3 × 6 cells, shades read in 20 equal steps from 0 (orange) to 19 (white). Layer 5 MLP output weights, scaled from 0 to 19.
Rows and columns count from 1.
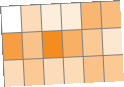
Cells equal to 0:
1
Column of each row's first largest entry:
1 6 1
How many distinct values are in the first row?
5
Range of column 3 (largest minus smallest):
16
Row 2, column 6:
15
